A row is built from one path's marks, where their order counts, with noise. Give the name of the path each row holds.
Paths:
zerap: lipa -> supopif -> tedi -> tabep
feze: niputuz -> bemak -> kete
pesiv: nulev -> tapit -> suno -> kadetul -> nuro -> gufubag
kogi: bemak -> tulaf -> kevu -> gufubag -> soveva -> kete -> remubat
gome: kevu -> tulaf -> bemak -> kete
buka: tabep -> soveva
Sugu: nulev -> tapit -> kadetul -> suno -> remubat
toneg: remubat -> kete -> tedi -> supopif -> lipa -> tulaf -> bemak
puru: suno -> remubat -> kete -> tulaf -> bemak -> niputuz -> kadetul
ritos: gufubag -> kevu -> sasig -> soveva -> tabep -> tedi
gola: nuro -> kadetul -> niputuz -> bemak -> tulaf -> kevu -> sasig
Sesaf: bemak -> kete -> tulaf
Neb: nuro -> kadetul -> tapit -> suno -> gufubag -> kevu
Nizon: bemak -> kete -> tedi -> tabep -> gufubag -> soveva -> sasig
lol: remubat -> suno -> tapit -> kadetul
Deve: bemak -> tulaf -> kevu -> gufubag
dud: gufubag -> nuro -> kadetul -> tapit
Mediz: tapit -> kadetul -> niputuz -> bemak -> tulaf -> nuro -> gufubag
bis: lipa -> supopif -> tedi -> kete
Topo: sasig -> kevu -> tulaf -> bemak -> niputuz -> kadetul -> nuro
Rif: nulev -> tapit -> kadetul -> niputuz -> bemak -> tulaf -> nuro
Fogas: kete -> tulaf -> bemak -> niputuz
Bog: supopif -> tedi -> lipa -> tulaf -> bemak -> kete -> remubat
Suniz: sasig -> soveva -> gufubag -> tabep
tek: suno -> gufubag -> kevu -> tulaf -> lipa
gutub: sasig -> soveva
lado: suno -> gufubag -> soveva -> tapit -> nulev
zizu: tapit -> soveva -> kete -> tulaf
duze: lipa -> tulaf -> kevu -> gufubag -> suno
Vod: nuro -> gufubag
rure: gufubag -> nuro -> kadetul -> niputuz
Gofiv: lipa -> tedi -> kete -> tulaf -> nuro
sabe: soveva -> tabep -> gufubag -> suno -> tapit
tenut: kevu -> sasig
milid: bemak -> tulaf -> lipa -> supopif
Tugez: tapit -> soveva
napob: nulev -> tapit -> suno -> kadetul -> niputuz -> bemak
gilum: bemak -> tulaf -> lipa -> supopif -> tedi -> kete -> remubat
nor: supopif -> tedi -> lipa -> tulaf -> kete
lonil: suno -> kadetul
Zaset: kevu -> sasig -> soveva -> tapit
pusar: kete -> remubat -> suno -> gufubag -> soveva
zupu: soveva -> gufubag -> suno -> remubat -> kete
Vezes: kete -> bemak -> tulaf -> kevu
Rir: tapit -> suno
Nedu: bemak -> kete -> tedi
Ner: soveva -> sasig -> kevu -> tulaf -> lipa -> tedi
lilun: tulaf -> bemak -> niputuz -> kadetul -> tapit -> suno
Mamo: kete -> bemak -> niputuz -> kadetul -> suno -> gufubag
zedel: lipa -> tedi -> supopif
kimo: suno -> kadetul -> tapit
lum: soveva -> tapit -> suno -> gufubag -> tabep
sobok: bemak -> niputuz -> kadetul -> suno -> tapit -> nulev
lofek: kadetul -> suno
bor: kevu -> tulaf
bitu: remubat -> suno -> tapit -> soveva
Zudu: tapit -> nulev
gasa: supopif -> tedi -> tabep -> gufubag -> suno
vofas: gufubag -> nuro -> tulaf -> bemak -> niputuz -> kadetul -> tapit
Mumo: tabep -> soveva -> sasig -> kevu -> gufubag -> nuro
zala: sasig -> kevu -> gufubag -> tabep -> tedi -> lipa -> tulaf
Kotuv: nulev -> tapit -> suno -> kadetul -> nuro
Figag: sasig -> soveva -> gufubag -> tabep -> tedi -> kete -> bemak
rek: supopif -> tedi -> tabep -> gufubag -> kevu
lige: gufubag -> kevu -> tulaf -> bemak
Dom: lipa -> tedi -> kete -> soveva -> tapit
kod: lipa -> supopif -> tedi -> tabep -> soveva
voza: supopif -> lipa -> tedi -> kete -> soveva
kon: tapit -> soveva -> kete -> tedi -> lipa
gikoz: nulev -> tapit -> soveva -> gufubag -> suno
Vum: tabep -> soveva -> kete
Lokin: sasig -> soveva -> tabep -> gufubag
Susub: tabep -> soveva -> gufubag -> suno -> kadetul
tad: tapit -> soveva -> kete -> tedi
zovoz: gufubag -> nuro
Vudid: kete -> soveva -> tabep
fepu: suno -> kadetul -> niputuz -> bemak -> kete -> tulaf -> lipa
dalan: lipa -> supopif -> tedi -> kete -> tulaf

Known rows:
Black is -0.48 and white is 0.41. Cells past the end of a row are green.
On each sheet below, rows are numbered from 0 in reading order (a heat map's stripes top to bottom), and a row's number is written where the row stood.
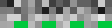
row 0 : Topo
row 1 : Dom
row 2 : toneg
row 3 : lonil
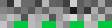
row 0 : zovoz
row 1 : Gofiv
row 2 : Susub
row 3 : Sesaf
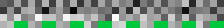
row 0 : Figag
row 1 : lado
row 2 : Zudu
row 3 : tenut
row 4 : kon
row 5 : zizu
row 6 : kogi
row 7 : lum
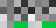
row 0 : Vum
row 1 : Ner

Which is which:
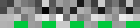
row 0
lige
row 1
lol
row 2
bis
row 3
dud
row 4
vofas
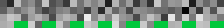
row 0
Rif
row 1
pusar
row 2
Mediz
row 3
tad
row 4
Vudid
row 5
Mumo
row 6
gilum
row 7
tek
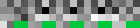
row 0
Lokin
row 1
kimo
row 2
sabe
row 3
sobok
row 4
dalan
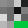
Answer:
zupu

